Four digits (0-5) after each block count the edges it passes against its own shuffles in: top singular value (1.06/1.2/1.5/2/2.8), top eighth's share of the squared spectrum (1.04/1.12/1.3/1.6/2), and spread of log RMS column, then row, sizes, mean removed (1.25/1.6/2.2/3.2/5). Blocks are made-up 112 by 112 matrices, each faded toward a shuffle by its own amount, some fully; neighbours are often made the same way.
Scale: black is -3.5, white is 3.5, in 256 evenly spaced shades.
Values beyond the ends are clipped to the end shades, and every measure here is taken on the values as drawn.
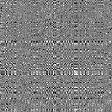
5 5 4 4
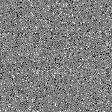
3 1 0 0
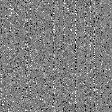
2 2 3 0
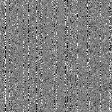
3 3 4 0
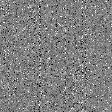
1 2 2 0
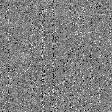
2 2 3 0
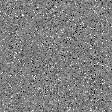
1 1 2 0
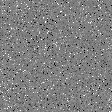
0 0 0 0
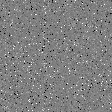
0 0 0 0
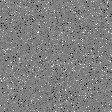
0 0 0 0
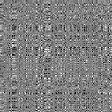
5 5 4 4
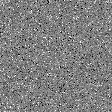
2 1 0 0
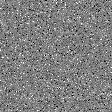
0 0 0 0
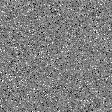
2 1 0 0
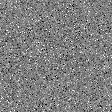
1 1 0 0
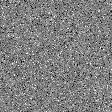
0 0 0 0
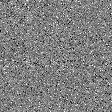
0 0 0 0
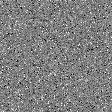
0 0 1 0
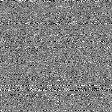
2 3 0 4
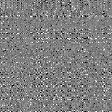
5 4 3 3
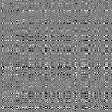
5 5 4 4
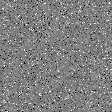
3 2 1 1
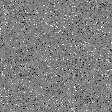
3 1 0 1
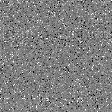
3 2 1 1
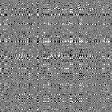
5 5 3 4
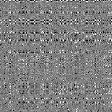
5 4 3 4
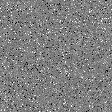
2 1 0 0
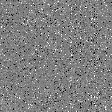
1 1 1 1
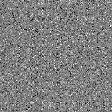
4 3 2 1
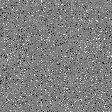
2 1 0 0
